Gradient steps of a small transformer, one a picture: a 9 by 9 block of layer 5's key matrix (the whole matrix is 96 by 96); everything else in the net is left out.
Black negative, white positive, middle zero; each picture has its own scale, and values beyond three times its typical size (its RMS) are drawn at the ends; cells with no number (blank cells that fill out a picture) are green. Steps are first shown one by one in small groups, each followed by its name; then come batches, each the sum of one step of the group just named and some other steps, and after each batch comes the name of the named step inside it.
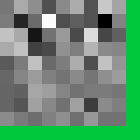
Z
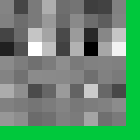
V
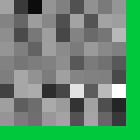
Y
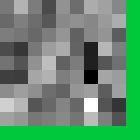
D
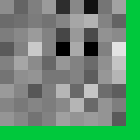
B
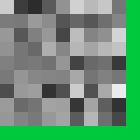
Y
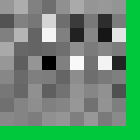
Z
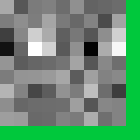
V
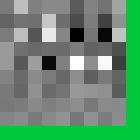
Z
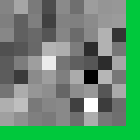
D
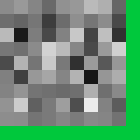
D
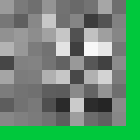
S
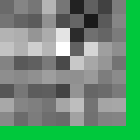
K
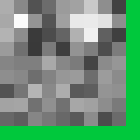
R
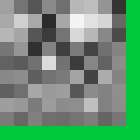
R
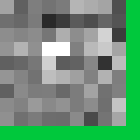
K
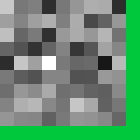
S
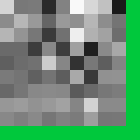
R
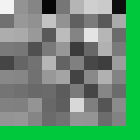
S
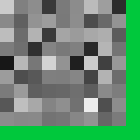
S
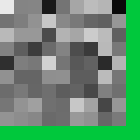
S
